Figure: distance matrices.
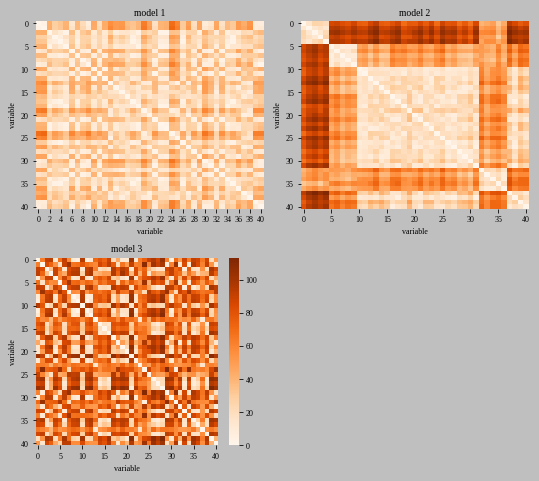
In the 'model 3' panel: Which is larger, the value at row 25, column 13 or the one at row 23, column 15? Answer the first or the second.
the second
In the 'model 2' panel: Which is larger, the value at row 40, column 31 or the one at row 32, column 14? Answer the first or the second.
the second
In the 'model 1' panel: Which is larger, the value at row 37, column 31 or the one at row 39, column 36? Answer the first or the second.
the second
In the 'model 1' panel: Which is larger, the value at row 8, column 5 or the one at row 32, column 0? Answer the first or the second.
the second
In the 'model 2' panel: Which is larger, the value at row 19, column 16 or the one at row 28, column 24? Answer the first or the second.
the first
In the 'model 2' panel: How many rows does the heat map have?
41
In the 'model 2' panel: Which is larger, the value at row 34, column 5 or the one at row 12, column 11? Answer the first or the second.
the first
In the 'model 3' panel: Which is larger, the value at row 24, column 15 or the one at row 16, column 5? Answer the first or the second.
the second
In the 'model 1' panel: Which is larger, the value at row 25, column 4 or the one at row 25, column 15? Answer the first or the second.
the first
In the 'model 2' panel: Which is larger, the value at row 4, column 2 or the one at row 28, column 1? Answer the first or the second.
the second
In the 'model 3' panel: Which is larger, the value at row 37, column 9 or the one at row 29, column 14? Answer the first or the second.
the second
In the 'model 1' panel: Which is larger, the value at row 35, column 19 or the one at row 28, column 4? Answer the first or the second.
the first
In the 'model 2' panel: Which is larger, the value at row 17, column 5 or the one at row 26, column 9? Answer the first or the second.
the first
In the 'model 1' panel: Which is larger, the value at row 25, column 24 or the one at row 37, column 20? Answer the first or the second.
the first
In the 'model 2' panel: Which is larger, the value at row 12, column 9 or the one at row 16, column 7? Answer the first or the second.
the second
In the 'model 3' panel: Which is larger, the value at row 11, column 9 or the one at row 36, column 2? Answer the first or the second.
the second
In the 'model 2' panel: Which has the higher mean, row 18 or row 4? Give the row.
4
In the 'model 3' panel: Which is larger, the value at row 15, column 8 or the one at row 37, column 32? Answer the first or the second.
the first
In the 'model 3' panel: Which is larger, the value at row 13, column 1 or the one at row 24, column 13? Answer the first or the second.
the second
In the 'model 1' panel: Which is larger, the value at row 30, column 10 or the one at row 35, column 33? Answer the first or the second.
the first
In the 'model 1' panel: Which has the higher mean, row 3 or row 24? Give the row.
24
